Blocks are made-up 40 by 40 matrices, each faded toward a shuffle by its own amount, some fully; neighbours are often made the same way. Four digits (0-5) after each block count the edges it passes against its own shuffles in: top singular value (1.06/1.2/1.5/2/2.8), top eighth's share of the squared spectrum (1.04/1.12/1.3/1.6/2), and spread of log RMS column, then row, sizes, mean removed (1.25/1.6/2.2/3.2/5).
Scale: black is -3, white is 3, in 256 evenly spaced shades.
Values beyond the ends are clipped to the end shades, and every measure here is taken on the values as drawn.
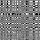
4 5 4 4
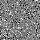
2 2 0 0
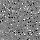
1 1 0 1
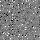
1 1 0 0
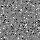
0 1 0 0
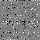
2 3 1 2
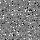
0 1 0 1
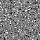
2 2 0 0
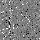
2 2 1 0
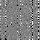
4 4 3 0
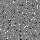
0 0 0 0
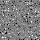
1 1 0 0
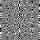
4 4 3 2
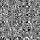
3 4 2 2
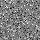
0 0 0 0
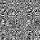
3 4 2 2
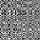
4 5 3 3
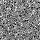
0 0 0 0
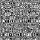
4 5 2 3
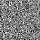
2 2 0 1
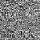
3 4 1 2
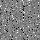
1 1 1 0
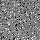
0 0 0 0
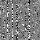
2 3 3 0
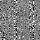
2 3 3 0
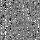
2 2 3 0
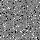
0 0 0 0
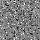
0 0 1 0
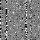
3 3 3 0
